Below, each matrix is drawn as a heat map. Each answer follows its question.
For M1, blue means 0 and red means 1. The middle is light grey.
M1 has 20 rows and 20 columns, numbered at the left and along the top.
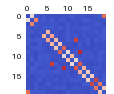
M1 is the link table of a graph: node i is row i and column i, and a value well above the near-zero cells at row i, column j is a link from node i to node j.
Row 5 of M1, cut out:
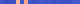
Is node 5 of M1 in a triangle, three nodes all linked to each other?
no
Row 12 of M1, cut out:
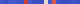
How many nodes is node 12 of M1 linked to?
3
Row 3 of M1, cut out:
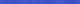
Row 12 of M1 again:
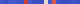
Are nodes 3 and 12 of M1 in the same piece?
no
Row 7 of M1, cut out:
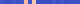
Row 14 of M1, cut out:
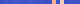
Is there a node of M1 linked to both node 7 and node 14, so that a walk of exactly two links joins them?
no
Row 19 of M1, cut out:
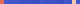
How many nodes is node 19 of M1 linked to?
2
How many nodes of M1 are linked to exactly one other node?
2
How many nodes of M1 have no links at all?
1
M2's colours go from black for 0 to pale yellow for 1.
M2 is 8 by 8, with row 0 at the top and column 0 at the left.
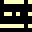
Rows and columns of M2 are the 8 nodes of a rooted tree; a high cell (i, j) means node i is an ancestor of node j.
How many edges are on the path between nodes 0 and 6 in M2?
1
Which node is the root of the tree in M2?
6
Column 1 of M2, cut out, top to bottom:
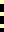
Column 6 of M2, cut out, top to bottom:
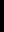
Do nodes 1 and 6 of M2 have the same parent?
no
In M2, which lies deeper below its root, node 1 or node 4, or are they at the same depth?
the same depth
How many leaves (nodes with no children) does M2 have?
5
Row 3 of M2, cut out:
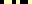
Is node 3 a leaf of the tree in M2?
no
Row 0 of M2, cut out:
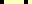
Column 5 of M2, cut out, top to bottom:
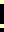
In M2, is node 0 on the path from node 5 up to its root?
yes
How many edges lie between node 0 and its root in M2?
1
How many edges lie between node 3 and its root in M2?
2
